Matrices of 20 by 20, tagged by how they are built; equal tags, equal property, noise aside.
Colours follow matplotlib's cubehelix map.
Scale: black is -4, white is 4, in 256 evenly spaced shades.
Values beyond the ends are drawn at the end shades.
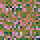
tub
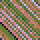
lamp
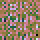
tub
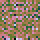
tub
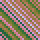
lamp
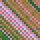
lamp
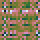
tub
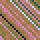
lamp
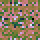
tub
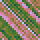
lamp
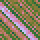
lamp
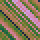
lamp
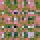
tub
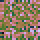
tub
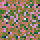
tub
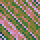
lamp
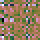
tub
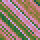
lamp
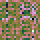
tub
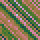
lamp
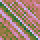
lamp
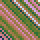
lamp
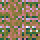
tub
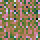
tub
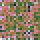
tub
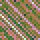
lamp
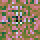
tub
